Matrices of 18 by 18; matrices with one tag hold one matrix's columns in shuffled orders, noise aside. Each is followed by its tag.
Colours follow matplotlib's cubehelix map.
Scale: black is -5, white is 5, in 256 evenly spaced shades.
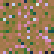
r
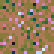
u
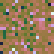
u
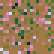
u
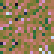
u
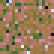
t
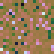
u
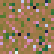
t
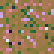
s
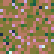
t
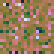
r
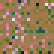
r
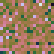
r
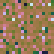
r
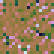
t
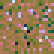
s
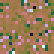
t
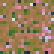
r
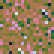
u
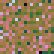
r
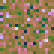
s
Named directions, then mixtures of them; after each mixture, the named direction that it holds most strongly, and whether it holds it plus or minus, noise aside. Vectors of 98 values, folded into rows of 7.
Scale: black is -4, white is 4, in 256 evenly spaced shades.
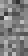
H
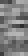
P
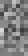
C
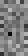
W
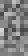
C, plus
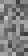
H, plus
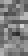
P, minus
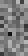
W, plus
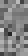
W, plus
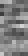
P, minus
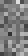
W, plus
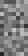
W, plus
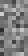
C, minus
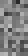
H, plus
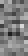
P, minus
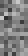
H, minus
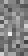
W, minus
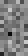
W, plus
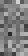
W, plus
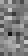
W, plus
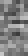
P, minus
